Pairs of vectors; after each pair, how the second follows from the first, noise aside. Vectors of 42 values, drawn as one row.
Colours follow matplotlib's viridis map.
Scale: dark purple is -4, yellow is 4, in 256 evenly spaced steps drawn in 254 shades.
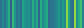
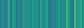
shrunk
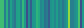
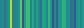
wrapped around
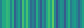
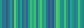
negated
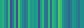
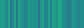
shrunk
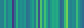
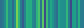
reversed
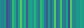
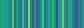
reversed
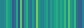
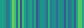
negated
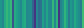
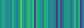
wrapped around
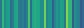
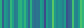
negated
